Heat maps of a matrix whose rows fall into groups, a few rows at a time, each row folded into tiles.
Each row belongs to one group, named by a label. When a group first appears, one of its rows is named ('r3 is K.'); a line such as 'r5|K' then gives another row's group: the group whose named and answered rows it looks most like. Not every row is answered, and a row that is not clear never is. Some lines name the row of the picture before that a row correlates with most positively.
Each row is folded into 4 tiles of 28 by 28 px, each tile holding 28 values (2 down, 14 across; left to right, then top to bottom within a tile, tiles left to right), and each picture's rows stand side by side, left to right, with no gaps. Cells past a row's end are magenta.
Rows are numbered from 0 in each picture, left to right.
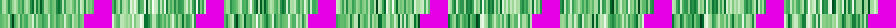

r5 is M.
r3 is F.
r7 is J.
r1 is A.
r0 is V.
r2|V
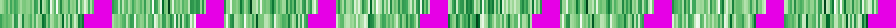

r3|A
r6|J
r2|A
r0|F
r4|V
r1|M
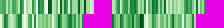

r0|J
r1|V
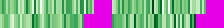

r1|F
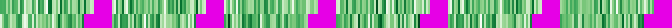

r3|F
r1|F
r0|J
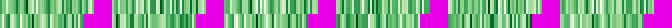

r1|J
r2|A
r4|F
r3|V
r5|A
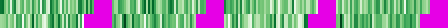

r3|J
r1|V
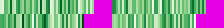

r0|F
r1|M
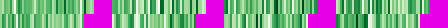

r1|J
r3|V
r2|M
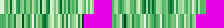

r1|V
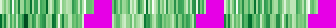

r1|A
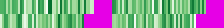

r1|M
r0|J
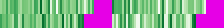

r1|J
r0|F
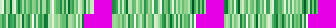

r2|M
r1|M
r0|F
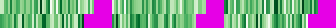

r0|F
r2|M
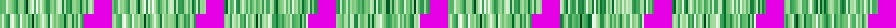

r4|A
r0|A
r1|A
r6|M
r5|V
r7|V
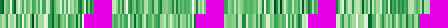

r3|A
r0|M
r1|F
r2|M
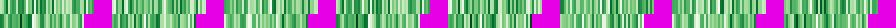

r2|J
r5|M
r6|J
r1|F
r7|V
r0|V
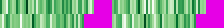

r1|A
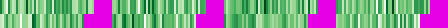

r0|A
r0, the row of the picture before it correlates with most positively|0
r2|V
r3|M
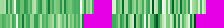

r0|F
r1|F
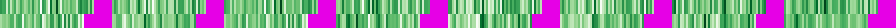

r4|A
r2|M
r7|V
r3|V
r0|M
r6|M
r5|A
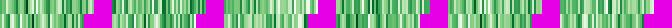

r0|A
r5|J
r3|V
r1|M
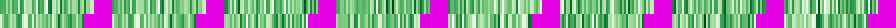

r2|M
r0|J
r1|J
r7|A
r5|F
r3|M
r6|M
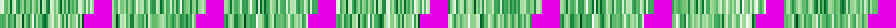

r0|F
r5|V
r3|F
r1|J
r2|V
